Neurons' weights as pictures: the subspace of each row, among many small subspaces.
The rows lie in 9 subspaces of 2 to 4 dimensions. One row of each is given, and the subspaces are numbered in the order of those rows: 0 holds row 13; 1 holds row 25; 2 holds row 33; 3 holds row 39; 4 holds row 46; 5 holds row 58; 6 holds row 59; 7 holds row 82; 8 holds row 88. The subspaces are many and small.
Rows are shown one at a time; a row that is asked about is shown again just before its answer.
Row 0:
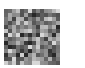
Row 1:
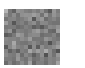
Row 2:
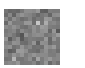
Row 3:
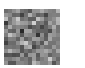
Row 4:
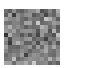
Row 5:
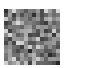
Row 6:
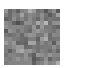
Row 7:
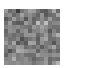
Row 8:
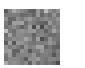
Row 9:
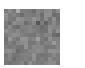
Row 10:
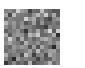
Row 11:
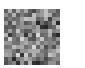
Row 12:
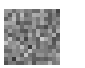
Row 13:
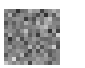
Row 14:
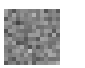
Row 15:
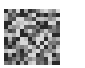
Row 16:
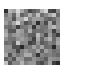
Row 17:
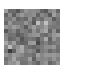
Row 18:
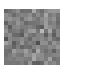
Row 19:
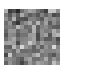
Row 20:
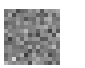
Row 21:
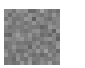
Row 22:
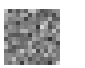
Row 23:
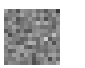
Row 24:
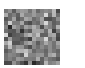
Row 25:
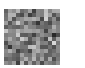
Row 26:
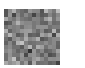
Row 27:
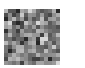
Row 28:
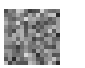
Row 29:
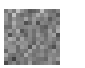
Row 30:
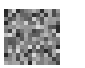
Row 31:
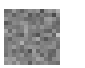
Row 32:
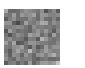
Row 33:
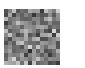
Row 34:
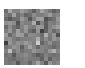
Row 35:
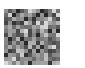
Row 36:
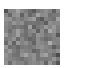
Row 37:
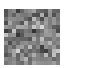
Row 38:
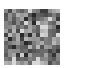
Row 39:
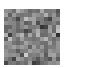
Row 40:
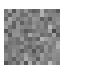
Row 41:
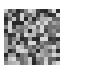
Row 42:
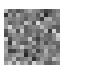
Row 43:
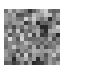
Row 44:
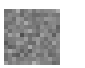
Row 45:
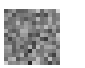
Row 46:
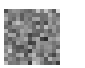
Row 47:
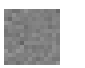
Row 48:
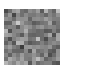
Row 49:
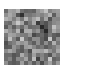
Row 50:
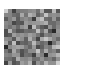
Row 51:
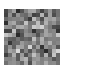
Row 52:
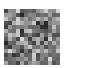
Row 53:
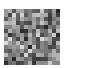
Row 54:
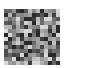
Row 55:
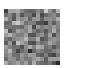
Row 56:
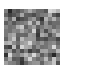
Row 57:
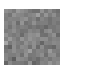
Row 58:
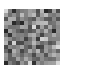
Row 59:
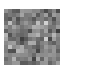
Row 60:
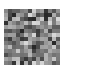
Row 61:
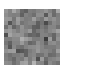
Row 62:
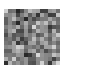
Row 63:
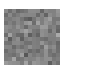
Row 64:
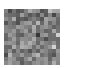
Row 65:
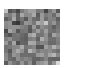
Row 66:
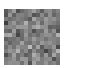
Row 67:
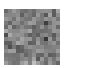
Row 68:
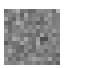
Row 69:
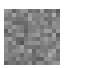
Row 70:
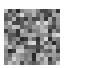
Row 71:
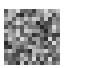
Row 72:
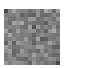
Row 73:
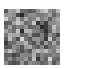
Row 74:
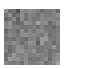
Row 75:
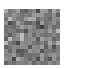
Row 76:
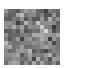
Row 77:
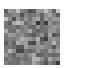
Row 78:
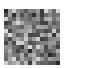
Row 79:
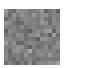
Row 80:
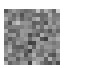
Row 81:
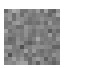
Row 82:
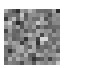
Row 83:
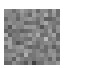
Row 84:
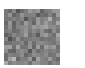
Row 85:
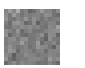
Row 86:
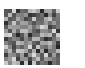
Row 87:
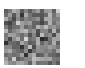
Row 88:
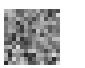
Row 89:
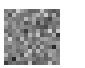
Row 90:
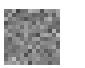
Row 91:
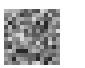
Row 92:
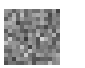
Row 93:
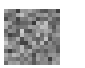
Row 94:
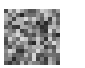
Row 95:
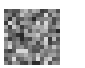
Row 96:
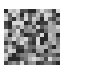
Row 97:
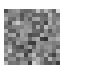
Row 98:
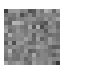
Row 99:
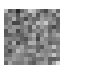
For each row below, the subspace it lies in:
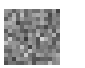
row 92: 7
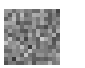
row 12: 7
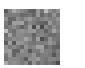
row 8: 5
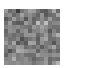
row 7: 0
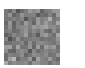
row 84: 4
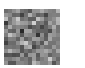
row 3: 1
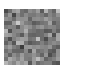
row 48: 8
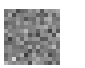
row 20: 0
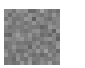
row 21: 5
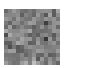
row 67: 6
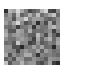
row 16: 8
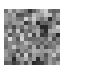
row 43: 1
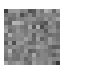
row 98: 5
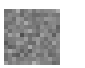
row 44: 1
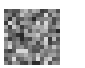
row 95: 6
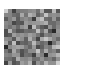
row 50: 5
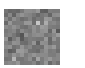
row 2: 6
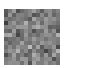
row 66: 5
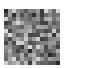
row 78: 2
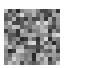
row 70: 3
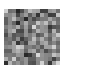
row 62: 8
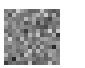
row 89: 0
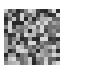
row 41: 4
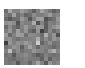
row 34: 6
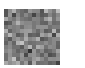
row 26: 2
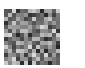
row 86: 5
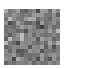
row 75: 6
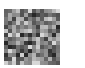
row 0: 1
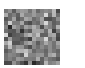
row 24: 6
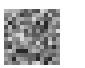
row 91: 6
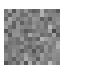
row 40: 5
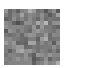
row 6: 0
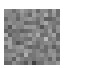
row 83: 6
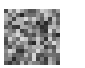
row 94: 3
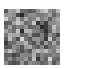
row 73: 1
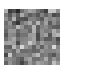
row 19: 8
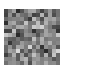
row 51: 5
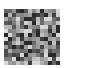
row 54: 3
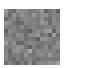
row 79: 2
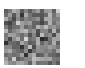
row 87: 7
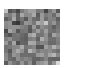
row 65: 2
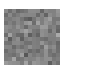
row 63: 3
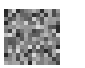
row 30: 5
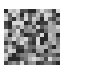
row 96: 7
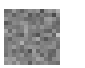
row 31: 8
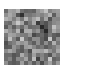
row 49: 1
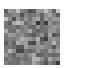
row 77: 0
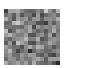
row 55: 2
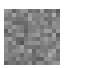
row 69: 8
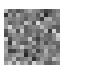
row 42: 6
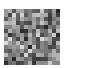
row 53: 7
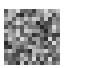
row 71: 1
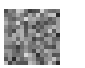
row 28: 8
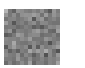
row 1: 5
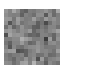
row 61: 6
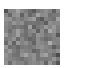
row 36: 5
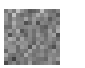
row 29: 7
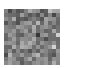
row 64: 8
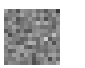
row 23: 3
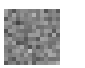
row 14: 2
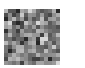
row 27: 7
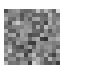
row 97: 4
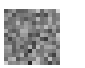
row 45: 4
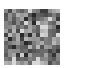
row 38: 1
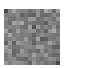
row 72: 5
